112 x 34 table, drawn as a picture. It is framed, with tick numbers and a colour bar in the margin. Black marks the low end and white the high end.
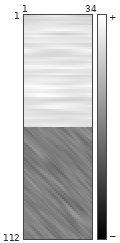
It is made of 2 by 1 panels. Panel 1,1: very high, streaked across, faint in contrast. Panel 2,1: middling, slanting down to the right, faint in contrast.
